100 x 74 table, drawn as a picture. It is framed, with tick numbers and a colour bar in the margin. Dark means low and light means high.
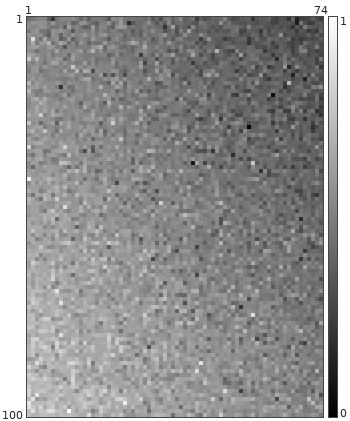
Ninth with the highest average: bottom left. Histogram: bell-shaped. Odd rows or columns: none. Ninth with the lowest average: top right. Mirror symmetry: none. Slope: up to the bottom left. Stripes: none.
